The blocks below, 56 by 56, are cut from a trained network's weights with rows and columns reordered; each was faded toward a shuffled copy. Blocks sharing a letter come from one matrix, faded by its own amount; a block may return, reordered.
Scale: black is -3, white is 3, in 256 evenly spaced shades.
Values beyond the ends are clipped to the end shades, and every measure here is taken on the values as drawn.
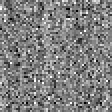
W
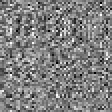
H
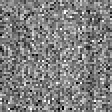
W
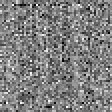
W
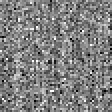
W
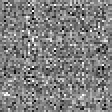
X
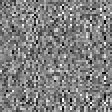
H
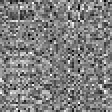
H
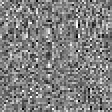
H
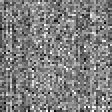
W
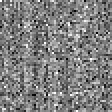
W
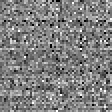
X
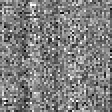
W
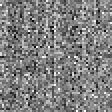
W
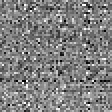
X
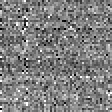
X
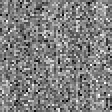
W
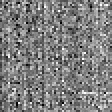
W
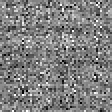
X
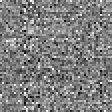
X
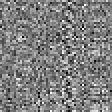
H
